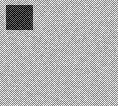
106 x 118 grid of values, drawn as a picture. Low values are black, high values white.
The ninth with the lowest average is the top left. A checkerboard runs through the table. Overall the values sit about 70% of the way up the scale. An odd patch, lower than its surroundings, sits in the top left.
